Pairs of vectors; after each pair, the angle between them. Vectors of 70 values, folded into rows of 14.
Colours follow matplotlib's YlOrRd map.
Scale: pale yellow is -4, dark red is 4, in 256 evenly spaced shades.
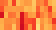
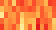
nearly opposite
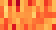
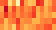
nearly opposite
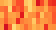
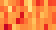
nearly parallel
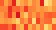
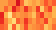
orthogonal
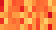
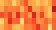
partly opposed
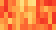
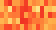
orthogonal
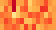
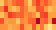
orthogonal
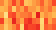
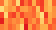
partly aligned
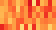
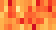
partly aligned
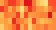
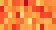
partly aligned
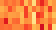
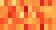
partly aligned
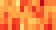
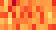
orthogonal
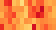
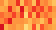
partly aligned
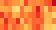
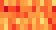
partly opposed
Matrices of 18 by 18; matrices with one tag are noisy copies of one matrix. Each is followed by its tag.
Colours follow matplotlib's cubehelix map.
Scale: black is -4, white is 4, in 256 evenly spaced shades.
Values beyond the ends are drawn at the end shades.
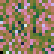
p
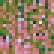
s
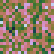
p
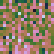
s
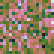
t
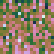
s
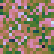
t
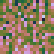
s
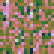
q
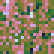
q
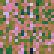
q
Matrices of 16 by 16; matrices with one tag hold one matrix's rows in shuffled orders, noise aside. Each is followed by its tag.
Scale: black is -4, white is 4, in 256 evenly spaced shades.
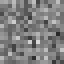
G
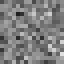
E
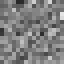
E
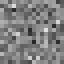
G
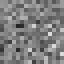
E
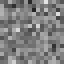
G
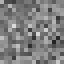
G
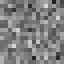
G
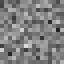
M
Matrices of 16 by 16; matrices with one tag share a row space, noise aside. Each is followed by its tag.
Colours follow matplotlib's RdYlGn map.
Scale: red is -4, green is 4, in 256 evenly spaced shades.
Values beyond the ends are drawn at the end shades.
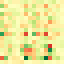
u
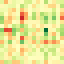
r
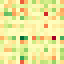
r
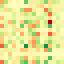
u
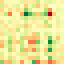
u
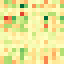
r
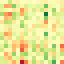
r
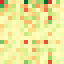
u
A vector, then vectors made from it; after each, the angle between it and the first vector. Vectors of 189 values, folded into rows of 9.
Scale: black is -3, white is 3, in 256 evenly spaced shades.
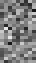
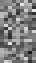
nearly opposite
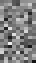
partly opposed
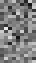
nearly parallel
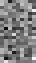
partly opposed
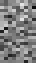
partly opposed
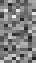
partly aligned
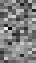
nearly parallel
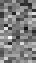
nearly parallel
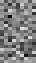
partly opposed
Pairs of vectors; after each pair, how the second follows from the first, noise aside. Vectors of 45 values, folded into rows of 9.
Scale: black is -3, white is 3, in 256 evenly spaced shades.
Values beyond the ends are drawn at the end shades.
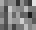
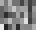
reversed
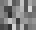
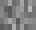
shrunk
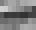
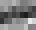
reversed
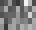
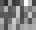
copied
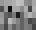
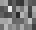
sign-scrambled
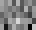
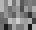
copied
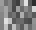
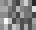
copied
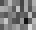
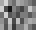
reversed
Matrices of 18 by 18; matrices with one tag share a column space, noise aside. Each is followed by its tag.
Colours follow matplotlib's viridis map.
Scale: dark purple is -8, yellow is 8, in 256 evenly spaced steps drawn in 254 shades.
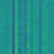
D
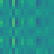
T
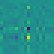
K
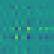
K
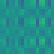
T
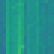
D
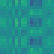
T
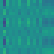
T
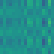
T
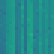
D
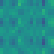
T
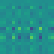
K
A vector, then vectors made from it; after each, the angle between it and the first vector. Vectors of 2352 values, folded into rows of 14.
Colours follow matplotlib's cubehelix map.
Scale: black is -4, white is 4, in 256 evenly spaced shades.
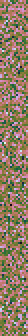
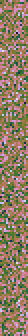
partly aligned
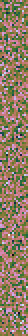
orthogonal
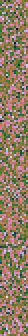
partly opposed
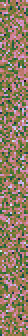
partly opposed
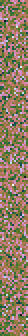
partly opposed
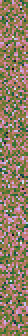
partly opposed
